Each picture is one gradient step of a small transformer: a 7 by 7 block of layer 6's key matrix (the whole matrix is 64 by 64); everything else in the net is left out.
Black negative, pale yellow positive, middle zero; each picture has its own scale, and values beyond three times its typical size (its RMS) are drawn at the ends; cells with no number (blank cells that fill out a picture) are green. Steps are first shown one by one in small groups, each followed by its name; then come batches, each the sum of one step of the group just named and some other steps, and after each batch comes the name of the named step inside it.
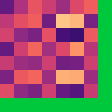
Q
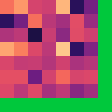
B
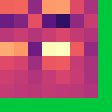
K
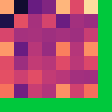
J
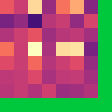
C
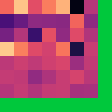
B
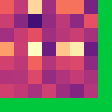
C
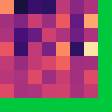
J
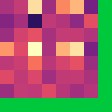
C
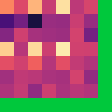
C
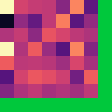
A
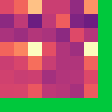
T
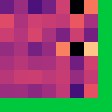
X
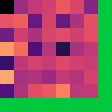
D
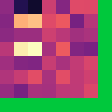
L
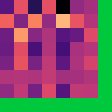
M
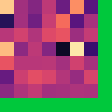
A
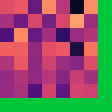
M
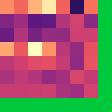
T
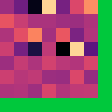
D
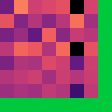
X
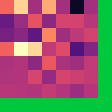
L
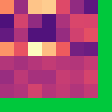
L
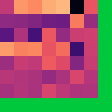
D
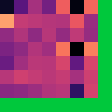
X
